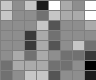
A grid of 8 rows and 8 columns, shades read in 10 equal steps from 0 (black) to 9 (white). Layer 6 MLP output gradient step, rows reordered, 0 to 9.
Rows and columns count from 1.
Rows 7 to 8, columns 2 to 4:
6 6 6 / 5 7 7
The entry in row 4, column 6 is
5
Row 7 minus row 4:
-1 1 4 0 0 -1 0 -5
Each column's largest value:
7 6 7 7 9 6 7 9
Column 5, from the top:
9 7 3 4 3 5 4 3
